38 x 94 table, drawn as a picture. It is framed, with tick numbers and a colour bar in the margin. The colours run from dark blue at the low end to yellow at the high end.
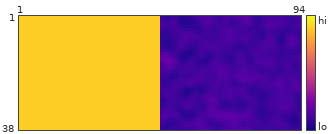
The table splits into one row of 2 panels. Panel 1,1: very high, flat. Panel 1,2: very low, blotchy, faint in contrast.
